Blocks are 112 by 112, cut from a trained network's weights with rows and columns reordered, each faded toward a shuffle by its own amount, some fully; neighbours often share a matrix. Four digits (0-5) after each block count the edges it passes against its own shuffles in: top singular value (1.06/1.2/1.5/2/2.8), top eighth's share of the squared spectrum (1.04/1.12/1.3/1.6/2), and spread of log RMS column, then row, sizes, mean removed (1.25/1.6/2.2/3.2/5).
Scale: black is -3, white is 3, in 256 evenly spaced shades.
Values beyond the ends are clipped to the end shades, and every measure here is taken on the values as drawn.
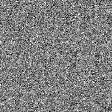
3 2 0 1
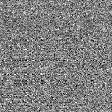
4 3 0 2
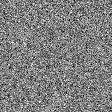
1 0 0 0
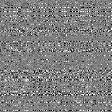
5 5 2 5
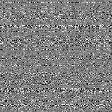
4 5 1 4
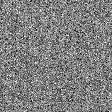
1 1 0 0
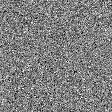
0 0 0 0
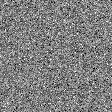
0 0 0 0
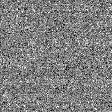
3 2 1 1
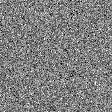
0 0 0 0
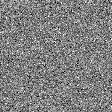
0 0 0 0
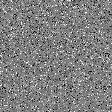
2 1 0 1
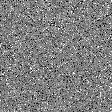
0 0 0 0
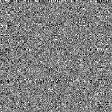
3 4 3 3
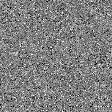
2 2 1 1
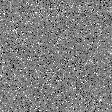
1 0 0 0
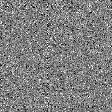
3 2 1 1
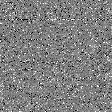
3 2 0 2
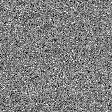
1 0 0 0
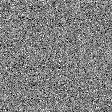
1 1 0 0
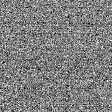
3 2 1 1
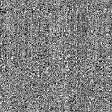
3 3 1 3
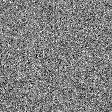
1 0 0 0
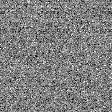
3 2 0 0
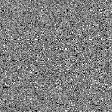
3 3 2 2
